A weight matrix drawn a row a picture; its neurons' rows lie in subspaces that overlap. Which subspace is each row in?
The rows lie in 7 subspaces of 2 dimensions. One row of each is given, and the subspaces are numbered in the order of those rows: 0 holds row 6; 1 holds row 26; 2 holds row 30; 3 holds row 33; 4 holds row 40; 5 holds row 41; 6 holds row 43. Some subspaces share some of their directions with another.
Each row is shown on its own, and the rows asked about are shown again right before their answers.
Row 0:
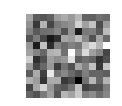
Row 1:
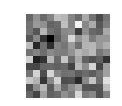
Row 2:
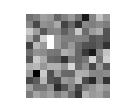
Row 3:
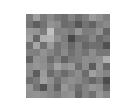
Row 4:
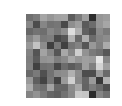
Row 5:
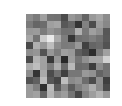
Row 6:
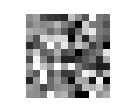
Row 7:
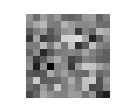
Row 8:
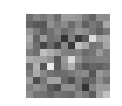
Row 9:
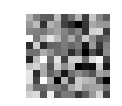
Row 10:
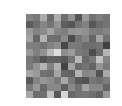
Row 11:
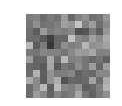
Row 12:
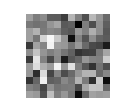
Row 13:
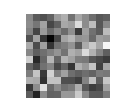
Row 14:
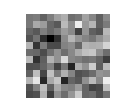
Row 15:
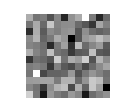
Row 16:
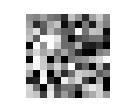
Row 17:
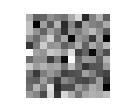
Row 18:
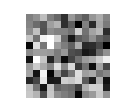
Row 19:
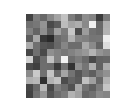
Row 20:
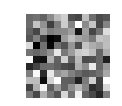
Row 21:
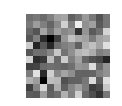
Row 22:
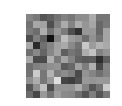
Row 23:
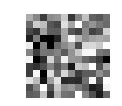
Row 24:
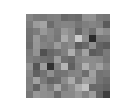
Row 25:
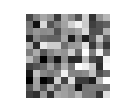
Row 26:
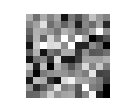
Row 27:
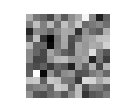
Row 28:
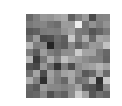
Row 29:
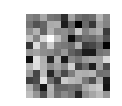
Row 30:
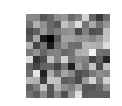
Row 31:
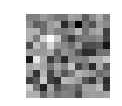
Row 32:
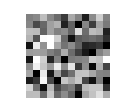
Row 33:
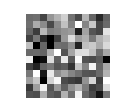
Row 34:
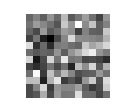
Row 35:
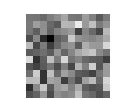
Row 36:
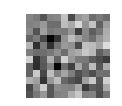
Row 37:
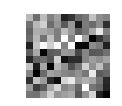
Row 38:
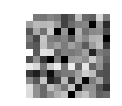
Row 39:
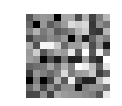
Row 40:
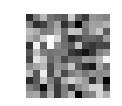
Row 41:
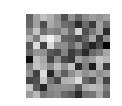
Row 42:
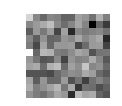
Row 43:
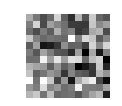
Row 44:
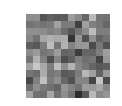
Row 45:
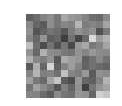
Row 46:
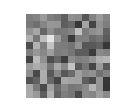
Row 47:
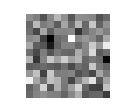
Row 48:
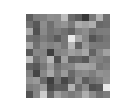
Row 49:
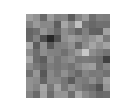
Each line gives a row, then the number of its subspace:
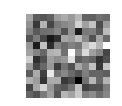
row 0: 5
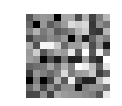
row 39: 6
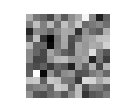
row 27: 2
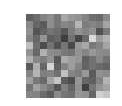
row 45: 1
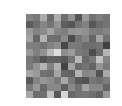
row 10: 3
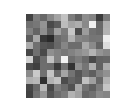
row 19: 4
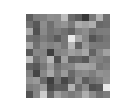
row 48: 2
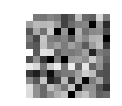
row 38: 4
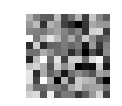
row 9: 6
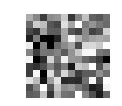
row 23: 4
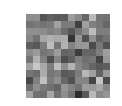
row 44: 0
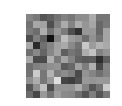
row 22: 0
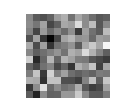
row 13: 5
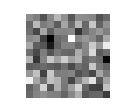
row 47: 6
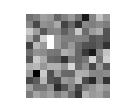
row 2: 2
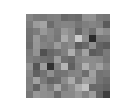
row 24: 1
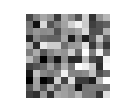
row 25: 6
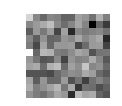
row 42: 4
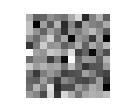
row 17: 5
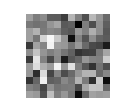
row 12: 0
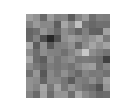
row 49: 4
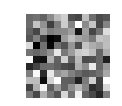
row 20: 3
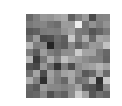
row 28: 0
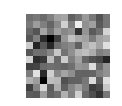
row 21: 3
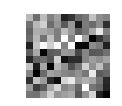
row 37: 1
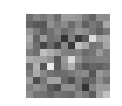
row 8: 1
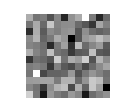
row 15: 2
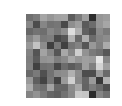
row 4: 0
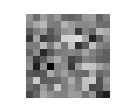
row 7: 1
